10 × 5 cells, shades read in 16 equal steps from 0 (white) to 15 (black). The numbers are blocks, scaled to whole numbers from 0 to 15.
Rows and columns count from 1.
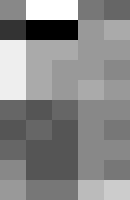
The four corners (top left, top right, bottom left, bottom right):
7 9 6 3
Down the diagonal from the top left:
7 15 5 6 6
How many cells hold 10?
7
